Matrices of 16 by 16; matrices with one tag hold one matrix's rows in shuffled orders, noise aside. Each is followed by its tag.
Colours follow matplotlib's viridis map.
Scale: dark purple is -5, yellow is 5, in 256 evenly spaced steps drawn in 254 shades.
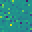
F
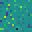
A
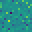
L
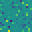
L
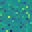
L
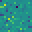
A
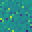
F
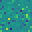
L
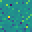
L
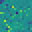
A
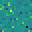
F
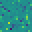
L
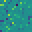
A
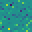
L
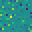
F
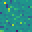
A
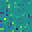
A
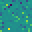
L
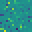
A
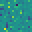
A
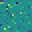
A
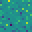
L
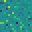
A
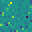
F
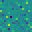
L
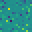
L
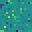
A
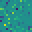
A
